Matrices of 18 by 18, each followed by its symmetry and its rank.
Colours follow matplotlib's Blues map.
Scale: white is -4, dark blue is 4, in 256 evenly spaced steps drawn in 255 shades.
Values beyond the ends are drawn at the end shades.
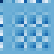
symmetric, rank one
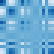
symmetric, rank one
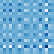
symmetric, rank one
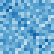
symmetric, full rank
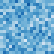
neither, full rank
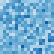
symmetric, full rank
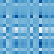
neither, rank one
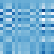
neither, rank one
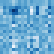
neither, rank three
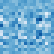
neither, rank three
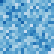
symmetric, full rank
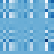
neither, rank one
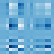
neither, rank one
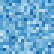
neither, full rank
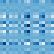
neither, rank one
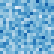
neither, full rank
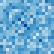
symmetric, full rank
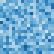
neither, full rank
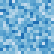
symmetric, full rank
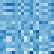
neither, rank three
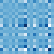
symmetric, rank one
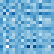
neither, rank three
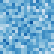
neither, full rank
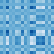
symmetric, rank one
